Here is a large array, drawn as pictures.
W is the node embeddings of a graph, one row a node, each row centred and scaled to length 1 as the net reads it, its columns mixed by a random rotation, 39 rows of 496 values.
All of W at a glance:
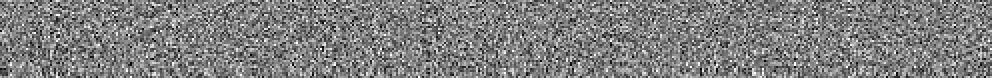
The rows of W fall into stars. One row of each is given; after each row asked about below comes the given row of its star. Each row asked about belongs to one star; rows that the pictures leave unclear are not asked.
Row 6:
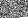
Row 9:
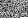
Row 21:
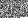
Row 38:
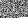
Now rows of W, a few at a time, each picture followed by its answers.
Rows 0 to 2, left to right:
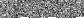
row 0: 38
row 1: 21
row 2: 9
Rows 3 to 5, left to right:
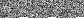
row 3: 6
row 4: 38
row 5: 21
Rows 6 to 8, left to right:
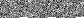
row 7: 38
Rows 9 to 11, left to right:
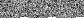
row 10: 9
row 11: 21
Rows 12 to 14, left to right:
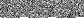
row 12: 9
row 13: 21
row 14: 38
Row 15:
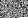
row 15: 6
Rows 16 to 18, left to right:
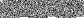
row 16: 38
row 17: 9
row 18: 9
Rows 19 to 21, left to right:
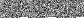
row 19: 38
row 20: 38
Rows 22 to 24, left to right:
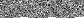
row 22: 21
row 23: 9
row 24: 6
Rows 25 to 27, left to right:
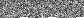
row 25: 6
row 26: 21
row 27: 21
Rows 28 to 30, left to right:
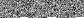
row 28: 21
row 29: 6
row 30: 21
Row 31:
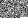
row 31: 9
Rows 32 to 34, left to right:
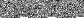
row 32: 9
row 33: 6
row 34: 21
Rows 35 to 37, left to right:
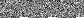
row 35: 6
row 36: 21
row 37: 9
